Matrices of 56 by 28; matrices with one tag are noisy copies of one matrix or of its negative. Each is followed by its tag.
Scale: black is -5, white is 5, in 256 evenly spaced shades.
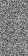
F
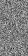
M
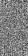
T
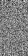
T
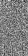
T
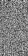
T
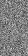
M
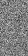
F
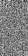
T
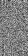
T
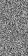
M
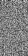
T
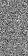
F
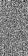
T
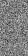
F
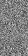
M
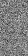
F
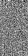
T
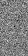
F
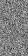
M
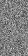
M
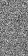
F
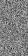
M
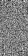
T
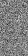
F
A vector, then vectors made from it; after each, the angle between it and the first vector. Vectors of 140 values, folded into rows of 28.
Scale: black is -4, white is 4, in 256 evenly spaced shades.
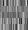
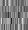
partly aligned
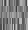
nearly opposite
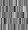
orthogonal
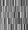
partly aligned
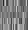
nearly parallel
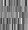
nearly opposite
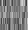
partly opposed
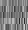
orthogonal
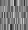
orthogonal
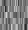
orthogonal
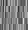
partly aligned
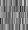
orthogonal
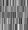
nearly parallel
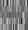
nearly parallel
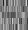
nearly parallel
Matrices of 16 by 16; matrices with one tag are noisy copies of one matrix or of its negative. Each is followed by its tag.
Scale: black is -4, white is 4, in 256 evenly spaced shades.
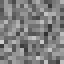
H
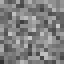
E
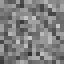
E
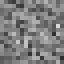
E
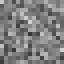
E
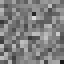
H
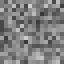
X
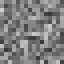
H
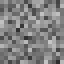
X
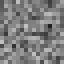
H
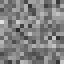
X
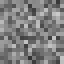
X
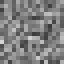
H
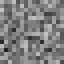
H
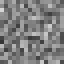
H
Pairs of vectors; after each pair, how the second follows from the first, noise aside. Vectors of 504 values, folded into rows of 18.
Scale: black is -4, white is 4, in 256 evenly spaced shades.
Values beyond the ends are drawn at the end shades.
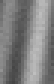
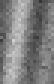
reversed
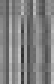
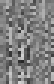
sign-scrambled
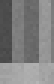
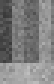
copied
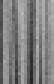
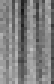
reversed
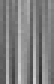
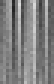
reversed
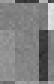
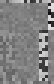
sign-scrambled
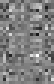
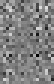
sign-scrambled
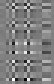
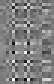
copied
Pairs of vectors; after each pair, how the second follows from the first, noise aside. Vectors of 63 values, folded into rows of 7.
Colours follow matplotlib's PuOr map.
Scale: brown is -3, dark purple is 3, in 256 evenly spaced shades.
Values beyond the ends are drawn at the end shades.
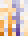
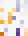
partly zeroed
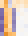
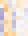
shrunk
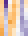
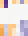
partly zeroed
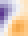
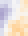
shrunk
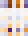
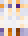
reversed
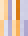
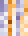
reversed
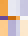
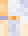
shrunk
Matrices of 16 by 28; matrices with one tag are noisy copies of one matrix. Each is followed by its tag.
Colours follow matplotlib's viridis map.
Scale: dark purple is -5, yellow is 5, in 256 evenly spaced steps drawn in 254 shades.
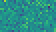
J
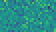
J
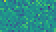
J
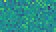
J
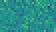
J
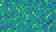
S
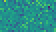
J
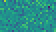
J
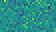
J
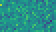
S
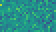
S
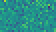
J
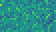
S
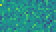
S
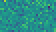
J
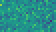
S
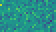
S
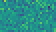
J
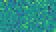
J
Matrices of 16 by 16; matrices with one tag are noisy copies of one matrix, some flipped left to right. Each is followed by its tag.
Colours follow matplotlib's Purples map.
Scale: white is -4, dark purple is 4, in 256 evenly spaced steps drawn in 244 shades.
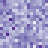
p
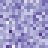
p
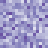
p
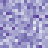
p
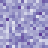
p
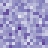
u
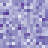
u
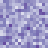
u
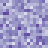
u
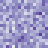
p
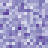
u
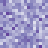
p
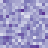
u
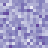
u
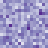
u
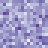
u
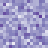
u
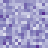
u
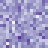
p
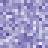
p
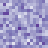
u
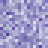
p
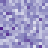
p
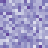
p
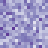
p
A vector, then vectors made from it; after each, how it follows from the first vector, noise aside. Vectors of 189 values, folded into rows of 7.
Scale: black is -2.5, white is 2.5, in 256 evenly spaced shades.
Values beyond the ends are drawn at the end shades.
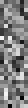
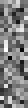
wrapped around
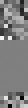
partly zeroed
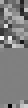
partly zeroed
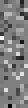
partly zeroed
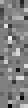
partly zeroed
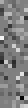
partly zeroed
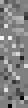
partly zeroed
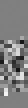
partly zeroed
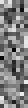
wrapped around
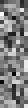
wrapped around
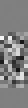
partly zeroed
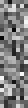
wrapped around
